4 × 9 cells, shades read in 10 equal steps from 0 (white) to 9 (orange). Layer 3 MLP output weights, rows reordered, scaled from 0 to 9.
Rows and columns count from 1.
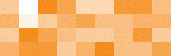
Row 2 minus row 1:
2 1 -5 -1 4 2 -3 -2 1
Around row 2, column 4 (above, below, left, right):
7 5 4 7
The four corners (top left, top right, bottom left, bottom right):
4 5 6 7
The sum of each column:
20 18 28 22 20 21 23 27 22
